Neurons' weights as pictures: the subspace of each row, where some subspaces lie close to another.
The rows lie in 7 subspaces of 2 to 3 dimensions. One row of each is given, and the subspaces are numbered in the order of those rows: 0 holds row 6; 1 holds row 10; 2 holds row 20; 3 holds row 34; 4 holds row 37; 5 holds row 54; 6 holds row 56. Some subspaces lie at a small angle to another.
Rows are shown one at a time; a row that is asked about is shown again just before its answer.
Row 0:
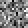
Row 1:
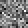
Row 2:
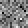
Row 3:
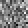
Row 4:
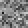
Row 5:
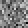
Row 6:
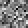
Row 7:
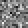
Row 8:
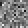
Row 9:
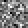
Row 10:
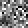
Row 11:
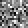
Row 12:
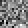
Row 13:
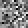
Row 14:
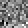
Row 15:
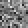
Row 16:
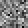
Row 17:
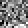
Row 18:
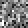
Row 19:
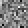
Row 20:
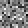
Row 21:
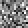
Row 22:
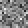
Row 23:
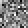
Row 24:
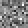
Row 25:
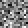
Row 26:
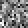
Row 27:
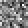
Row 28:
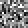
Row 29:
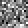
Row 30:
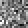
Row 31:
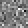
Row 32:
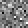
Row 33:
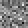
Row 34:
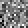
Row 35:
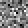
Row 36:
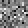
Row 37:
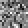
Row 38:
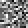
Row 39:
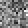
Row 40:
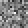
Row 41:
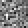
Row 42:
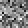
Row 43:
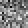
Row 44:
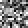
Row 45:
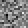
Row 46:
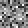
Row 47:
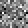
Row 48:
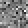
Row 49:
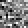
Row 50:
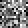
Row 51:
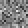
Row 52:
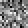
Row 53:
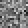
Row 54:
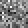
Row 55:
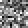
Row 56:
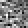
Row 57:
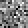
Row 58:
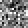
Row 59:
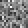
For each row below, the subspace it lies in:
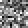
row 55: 0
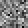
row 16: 4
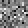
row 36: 2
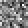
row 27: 4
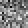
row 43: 5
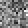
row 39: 6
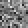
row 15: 1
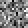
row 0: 6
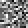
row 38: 6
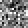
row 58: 6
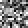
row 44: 0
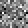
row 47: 1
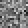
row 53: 0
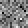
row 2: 4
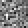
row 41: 6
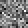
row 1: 4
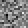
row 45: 6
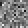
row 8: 3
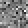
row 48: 0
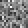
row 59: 5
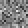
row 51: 4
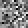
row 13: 6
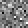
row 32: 4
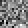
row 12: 3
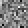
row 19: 3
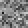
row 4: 0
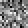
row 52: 5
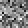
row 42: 1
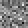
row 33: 2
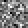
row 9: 4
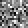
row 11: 1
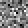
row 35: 1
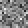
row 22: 1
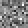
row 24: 2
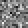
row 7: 4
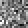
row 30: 3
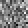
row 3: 2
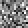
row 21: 2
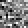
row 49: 6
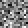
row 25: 4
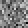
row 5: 2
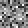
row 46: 2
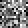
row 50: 0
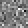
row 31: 5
